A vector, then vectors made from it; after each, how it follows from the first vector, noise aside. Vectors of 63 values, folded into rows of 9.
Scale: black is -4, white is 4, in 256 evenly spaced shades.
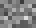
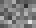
wrapped around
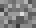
wrapped around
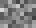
wrapped around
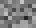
negated
